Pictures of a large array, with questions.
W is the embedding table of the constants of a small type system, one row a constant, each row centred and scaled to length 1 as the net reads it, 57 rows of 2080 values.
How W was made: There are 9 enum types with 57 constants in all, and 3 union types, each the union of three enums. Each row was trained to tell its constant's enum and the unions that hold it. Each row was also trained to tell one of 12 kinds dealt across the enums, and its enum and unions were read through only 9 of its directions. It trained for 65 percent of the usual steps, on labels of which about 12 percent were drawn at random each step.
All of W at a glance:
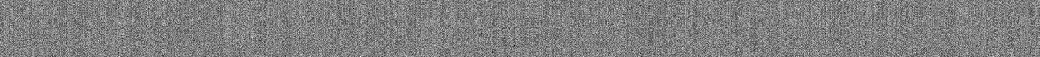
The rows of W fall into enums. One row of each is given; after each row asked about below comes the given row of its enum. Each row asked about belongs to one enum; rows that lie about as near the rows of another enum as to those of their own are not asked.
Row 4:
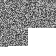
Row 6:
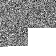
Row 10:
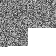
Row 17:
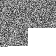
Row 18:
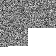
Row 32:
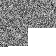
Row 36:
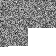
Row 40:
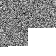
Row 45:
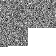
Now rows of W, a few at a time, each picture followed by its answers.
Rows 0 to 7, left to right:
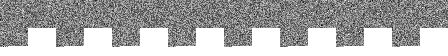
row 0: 40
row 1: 6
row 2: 17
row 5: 32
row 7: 10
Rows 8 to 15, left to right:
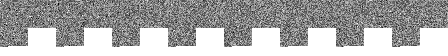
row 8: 40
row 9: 40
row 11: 40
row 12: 10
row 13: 10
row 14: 17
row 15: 45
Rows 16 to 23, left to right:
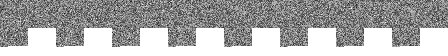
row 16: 10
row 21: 32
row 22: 36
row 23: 36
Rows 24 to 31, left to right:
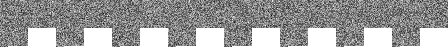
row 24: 36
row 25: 6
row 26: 10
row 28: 45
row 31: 6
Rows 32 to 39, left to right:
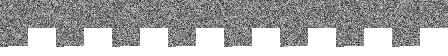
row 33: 10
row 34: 36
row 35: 45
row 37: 6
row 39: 17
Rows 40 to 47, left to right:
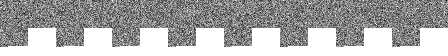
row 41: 36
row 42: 6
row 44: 6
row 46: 17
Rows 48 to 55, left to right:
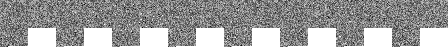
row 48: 45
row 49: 36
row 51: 36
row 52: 17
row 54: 10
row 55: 32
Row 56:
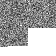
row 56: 45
